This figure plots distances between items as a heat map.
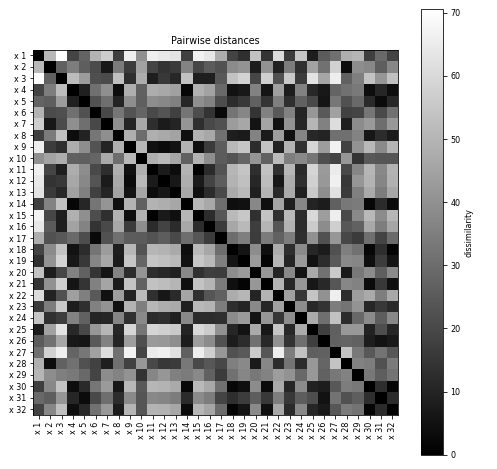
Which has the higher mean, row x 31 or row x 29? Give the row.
x 29
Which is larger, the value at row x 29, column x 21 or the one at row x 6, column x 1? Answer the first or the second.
the second
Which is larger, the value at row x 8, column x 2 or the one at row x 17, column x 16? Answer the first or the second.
the first
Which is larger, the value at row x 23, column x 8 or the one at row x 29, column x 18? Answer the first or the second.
the second
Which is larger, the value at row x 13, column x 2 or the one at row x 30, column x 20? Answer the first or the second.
the second
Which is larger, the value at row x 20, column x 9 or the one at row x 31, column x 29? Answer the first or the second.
the second
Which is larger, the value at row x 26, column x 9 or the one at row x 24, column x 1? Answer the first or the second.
the second
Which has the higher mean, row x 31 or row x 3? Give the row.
x 3
